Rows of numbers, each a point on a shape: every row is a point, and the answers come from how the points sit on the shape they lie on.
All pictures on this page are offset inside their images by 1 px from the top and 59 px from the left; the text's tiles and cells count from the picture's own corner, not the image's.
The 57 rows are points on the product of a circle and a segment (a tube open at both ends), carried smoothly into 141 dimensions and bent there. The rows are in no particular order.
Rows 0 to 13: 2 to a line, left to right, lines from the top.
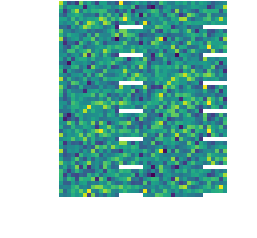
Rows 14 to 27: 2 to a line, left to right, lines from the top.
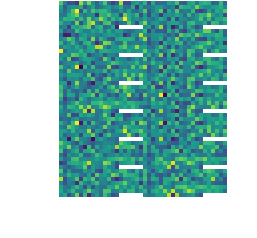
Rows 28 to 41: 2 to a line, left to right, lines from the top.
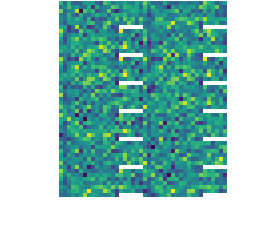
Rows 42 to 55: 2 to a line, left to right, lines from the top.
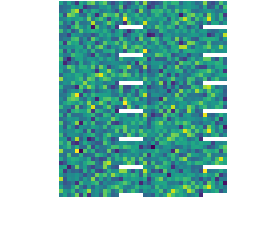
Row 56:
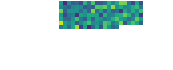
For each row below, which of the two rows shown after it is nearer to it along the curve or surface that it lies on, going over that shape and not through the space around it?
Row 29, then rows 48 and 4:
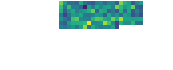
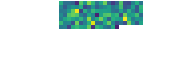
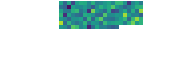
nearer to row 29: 48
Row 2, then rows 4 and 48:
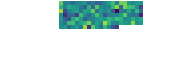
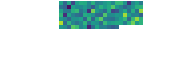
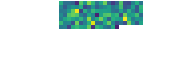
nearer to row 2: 4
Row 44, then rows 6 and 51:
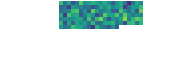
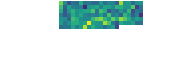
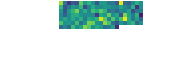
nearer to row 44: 51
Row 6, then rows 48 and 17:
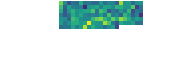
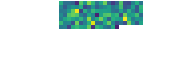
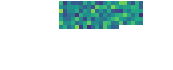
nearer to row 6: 48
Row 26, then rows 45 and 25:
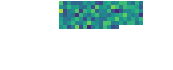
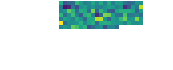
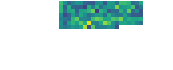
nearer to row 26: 25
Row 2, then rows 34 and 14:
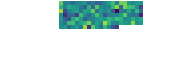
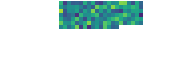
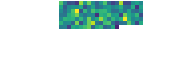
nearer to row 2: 34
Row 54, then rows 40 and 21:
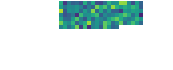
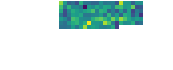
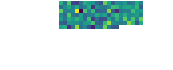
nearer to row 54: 21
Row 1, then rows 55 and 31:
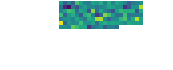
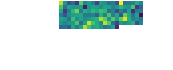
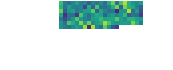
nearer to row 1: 55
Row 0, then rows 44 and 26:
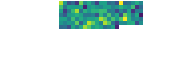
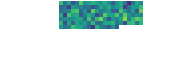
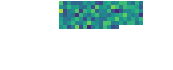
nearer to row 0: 44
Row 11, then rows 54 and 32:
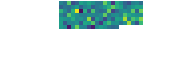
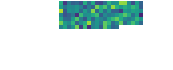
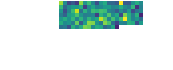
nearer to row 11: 54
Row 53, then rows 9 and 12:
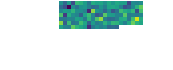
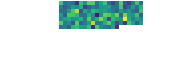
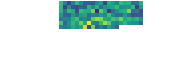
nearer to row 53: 9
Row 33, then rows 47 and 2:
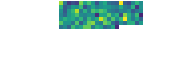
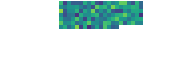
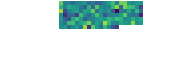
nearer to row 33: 2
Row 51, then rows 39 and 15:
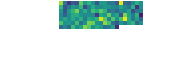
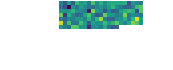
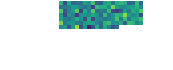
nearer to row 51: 39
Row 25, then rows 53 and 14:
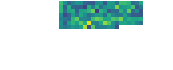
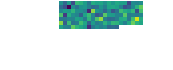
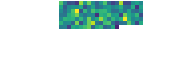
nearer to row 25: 14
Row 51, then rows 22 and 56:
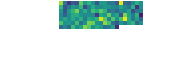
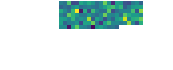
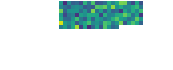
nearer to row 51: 22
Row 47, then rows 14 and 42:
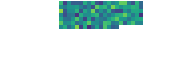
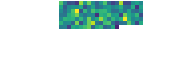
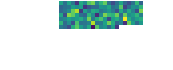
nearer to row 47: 42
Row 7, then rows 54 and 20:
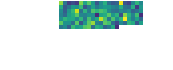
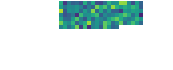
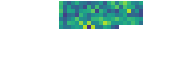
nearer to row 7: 20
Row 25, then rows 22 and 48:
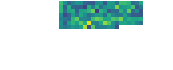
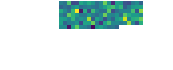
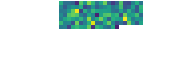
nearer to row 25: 48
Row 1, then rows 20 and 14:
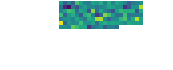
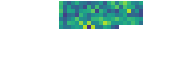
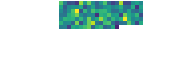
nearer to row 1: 14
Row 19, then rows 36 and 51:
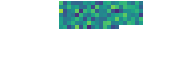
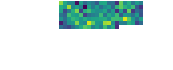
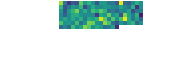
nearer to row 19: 36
